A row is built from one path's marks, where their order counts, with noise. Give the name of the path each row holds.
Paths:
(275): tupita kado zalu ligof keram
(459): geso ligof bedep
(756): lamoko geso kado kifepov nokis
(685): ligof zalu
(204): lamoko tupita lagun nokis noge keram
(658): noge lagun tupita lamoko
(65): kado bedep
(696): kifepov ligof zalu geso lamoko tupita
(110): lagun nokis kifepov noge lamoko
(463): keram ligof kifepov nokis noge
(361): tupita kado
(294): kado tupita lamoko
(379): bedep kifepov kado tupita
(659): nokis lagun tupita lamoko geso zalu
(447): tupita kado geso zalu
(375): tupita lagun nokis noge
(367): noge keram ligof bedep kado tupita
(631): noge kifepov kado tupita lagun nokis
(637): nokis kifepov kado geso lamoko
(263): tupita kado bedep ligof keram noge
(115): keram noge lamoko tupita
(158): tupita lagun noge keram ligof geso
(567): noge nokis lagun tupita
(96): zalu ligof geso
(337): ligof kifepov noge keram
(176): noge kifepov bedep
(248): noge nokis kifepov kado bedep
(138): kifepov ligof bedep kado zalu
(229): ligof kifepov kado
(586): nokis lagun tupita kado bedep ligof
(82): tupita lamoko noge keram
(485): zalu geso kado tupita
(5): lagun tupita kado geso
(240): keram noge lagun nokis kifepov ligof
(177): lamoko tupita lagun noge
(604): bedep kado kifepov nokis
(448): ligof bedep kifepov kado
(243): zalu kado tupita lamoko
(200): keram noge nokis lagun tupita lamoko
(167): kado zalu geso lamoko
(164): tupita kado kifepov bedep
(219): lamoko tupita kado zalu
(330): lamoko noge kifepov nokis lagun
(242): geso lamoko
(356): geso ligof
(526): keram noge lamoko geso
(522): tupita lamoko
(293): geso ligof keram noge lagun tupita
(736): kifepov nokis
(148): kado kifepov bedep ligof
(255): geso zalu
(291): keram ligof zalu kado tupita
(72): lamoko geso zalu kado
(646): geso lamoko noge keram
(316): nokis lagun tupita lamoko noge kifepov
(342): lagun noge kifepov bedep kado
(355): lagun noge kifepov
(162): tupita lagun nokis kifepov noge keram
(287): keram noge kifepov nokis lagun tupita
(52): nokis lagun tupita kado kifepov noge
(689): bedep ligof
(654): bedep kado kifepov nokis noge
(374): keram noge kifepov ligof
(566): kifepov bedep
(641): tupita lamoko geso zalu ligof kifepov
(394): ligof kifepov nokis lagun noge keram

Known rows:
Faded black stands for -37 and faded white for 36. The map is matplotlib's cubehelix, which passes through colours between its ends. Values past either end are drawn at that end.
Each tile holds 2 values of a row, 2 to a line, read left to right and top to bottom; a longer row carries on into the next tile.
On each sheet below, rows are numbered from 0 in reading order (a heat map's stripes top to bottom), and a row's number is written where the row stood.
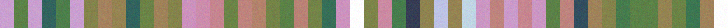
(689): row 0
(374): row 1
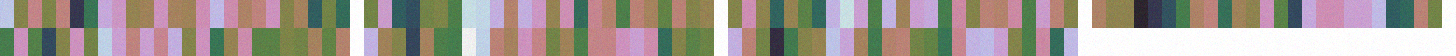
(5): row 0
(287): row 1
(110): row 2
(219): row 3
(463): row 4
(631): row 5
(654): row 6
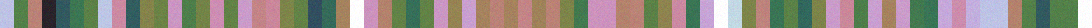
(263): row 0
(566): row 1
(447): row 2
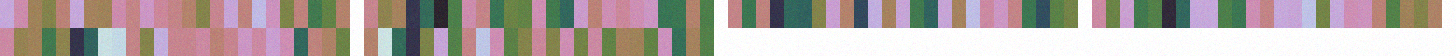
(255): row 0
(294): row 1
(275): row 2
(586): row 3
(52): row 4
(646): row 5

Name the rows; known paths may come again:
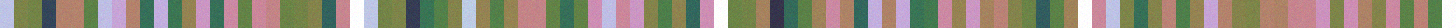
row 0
(342)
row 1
(379)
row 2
(291)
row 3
(242)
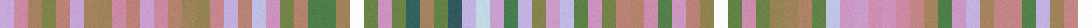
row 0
(255)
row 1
(110)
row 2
(736)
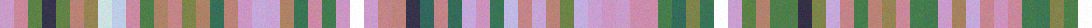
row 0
(248)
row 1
(641)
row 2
(361)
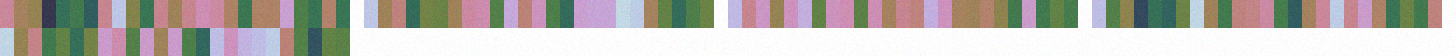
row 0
(177)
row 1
(485)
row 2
(356)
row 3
(164)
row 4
(447)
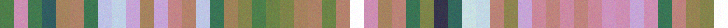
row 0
(240)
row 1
(52)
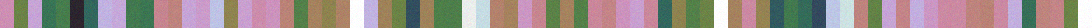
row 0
(586)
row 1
(631)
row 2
(316)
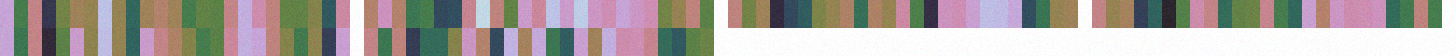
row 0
(148)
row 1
(659)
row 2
(243)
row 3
(294)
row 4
(138)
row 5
(275)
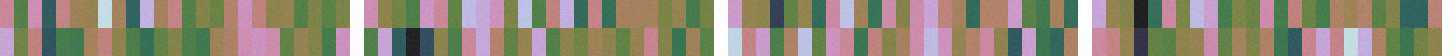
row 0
(229)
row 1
(355)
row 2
(658)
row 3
(367)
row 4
(65)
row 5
(115)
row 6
(459)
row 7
(167)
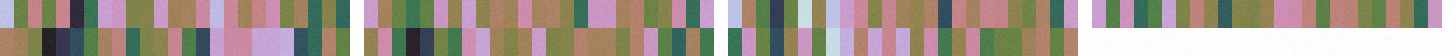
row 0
(5)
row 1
(566)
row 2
(176)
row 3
(689)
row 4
(219)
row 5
(82)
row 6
(463)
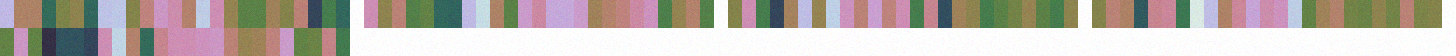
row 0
(158)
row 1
(375)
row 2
(374)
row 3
(394)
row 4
(204)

